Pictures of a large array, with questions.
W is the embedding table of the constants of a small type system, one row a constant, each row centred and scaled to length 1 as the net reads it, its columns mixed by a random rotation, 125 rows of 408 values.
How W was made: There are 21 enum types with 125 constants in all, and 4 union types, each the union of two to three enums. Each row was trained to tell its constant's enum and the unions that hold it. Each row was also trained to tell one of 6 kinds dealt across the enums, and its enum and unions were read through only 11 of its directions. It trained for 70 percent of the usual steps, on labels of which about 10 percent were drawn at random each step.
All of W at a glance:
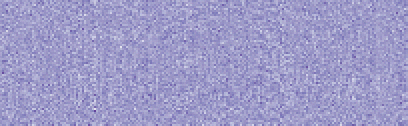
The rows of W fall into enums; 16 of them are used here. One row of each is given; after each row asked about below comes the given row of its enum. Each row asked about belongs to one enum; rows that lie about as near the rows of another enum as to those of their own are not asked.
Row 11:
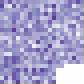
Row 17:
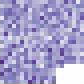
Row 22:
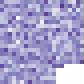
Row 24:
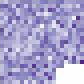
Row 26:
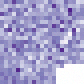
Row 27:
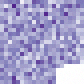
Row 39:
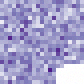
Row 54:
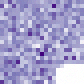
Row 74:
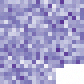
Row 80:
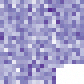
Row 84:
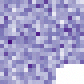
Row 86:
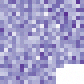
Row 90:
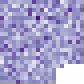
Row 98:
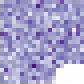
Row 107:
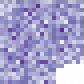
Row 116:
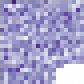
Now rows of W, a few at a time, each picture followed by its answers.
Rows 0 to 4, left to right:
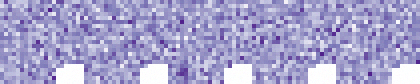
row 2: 11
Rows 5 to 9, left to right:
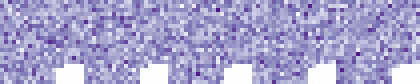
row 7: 84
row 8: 54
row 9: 17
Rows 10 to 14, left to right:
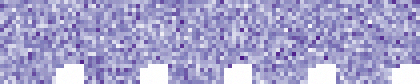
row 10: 24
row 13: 86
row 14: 22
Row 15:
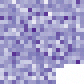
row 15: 74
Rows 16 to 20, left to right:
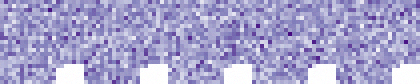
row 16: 84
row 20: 27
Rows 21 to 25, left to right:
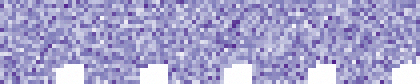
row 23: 116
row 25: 107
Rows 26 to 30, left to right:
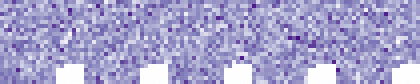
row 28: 11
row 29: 24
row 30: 27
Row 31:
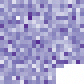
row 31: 74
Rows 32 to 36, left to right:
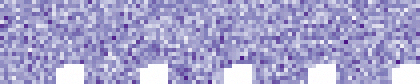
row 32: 39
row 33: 26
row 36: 54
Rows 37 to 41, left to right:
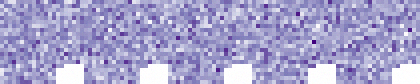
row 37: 74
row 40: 22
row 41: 90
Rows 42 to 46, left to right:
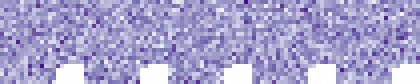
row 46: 54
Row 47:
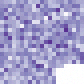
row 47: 39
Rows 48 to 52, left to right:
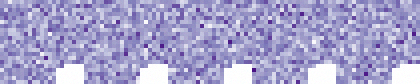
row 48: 39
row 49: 24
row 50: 22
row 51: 27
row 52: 98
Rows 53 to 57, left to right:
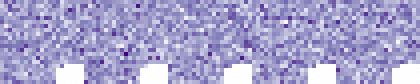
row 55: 86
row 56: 22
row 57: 27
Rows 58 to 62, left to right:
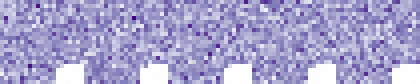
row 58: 84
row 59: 11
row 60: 86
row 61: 116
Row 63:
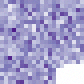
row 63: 116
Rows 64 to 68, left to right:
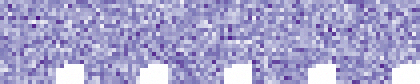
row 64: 22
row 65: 24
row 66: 54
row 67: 17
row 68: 116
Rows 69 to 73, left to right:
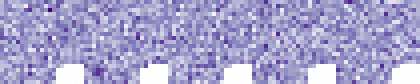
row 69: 84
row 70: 11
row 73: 116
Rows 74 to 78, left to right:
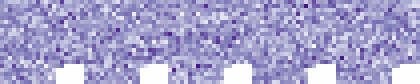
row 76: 84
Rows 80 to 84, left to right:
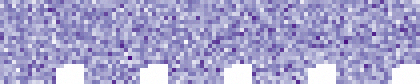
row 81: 39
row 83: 107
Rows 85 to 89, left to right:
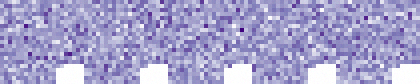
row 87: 90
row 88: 86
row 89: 74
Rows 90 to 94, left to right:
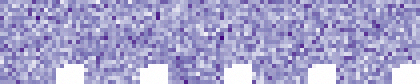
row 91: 74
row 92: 11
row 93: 86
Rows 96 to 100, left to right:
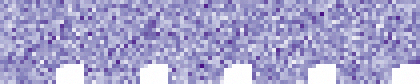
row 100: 24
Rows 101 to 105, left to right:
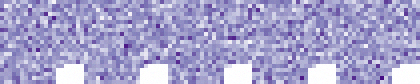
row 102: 86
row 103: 54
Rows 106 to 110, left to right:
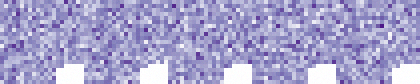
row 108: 24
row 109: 39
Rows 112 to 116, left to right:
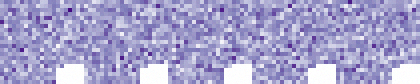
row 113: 74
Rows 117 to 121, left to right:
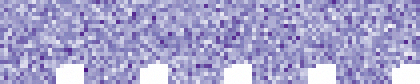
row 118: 116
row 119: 84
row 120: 22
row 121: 11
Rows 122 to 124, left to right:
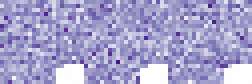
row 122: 39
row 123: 54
